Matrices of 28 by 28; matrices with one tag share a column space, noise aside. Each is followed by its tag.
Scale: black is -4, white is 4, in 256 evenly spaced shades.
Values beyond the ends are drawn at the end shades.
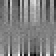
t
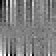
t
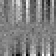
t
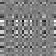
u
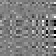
u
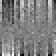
t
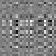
u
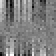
t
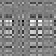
u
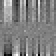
t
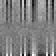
t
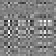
u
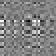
u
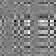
u
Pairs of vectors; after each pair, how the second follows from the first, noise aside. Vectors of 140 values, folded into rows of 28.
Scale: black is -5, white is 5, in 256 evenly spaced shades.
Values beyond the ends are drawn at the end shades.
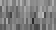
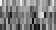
scaled up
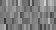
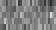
negated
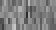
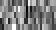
scaled up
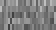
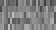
negated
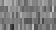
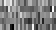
scaled up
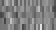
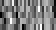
scaled up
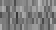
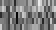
scaled up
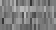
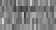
negated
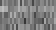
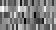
scaled up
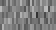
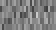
negated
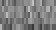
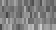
negated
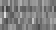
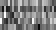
scaled up
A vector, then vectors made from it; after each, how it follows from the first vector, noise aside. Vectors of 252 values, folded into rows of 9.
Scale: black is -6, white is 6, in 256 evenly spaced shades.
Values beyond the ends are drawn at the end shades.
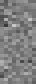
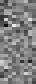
scaled up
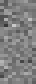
copied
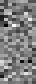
scaled up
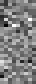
scaled up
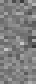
wrapped around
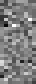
scaled up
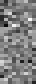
scaled up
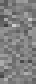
copied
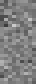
copied
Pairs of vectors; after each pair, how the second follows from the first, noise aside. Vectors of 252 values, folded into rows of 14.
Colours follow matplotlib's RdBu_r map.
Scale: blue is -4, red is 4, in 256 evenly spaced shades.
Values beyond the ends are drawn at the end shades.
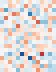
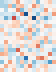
reversed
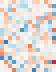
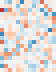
reversed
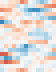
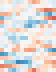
reversed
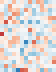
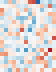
reversed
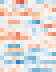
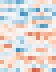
reversed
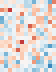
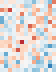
copied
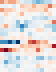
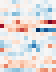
reversed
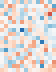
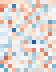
reversed
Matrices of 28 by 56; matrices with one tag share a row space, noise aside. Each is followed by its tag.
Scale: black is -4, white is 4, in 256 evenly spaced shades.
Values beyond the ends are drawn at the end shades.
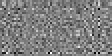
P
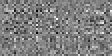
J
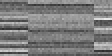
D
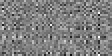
P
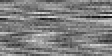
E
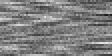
E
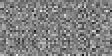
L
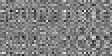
L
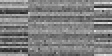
D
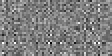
P
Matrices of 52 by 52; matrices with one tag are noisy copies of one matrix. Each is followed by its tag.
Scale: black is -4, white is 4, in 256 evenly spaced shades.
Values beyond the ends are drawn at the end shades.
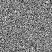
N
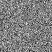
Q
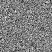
N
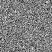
N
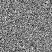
N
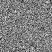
N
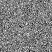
Q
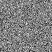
Q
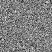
N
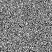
Q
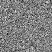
N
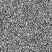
Q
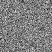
N
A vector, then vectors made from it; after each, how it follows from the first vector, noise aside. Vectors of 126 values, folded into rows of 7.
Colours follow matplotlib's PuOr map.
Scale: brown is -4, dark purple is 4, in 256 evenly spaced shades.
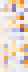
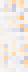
shrunk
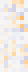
shrunk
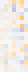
shrunk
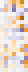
copied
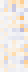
shrunk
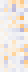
shrunk
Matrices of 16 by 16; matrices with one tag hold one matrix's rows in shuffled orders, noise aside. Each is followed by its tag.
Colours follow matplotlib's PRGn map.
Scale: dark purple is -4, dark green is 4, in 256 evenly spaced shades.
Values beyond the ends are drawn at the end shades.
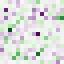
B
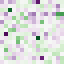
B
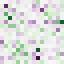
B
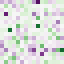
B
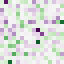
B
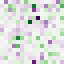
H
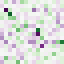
B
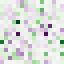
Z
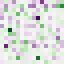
B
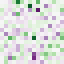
H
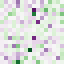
H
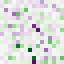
H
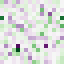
Z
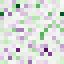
Z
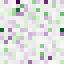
Z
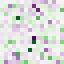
H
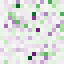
H
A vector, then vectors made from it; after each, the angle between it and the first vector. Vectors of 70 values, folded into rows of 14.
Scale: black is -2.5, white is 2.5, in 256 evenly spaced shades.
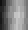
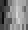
nearly parallel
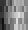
nearly parallel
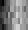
nearly parallel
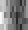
nearly opposite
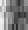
nearly opposite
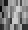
partly aligned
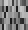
orthogonal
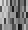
partly opposed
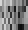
partly opposed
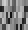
orthogonal
